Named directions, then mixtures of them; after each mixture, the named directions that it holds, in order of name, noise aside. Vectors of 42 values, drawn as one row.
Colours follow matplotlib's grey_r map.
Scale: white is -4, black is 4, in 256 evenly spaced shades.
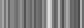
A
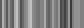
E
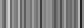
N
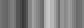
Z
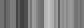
Z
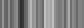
E, Z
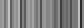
E, N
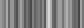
A, E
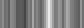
A, Z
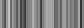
N, Z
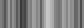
N, Z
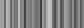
A, N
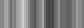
Z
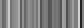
A, N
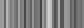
A, N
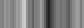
A, Z
